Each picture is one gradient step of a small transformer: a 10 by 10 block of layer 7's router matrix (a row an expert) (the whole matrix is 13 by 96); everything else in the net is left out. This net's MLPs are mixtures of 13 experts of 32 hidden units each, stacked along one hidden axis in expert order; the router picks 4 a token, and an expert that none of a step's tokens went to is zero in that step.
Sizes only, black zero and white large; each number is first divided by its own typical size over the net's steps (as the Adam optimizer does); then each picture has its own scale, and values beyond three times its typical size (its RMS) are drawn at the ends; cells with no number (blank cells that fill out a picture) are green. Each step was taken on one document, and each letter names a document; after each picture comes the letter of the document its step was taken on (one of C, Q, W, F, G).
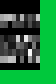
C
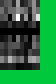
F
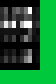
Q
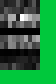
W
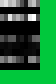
F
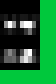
Q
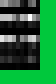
F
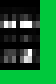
Q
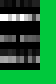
F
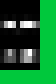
Q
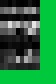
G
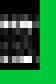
C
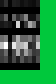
C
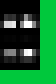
Q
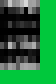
W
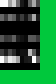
F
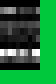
G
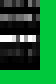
F
